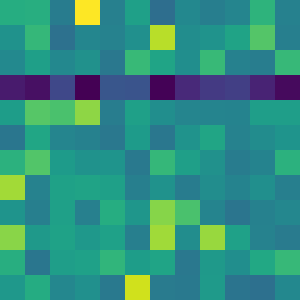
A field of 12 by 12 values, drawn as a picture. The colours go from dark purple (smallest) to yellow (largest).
Average level on the scale: 50%. Calmest part: middle right. Odd lines: row 4.
